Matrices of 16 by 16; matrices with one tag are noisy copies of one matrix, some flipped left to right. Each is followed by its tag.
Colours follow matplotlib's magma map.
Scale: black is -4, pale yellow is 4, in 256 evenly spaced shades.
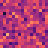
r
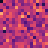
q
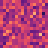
r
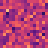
r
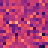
r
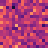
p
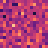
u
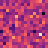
r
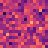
r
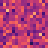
r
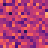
q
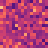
p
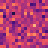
u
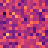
r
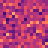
r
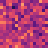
p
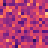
q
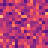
q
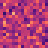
r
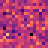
r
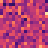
q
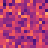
q
